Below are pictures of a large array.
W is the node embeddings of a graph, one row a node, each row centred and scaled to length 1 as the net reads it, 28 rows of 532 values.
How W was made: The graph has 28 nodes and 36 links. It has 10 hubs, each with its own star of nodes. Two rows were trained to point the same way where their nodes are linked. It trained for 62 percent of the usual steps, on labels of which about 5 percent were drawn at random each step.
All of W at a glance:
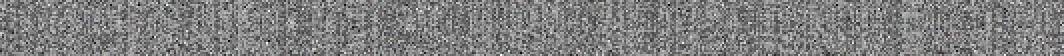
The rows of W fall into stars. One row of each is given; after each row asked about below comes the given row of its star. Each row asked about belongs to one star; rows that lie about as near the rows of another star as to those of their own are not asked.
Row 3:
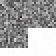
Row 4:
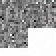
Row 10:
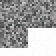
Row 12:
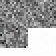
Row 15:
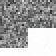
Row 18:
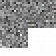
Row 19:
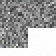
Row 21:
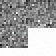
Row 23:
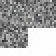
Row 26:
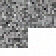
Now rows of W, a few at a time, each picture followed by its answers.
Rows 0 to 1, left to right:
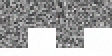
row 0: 18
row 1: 23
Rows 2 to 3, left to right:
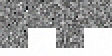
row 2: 19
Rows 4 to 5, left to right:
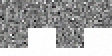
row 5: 12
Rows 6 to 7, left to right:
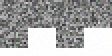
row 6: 26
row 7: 23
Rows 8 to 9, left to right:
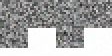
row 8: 12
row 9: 21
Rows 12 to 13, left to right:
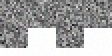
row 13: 10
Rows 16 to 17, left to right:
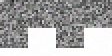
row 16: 3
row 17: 21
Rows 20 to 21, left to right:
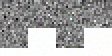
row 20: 10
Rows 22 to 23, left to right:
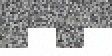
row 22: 4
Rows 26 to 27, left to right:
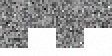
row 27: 15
